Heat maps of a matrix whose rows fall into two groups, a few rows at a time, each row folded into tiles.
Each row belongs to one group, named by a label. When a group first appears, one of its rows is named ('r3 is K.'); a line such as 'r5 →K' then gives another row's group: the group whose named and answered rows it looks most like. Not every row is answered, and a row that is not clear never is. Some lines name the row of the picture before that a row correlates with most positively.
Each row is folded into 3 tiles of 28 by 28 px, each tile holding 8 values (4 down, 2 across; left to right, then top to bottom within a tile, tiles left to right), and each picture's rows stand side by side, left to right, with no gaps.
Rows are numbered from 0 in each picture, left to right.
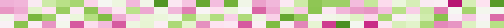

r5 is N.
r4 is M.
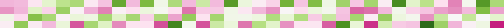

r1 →M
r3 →M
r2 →M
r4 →M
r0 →M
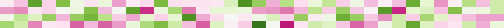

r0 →M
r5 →N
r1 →N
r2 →N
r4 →N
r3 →M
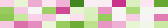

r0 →N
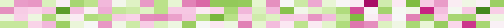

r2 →M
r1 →N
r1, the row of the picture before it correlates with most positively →1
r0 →M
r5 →M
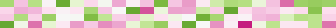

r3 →M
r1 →N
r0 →M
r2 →M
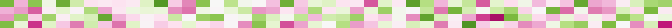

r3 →M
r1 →N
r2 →M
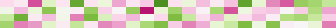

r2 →N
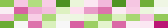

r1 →M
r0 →M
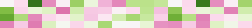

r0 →N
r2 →N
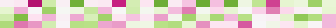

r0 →N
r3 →M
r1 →N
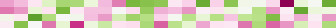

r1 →M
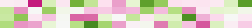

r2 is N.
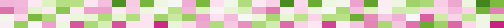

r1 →M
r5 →M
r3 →M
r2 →N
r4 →N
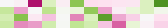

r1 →N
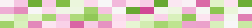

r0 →M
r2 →N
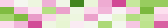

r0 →N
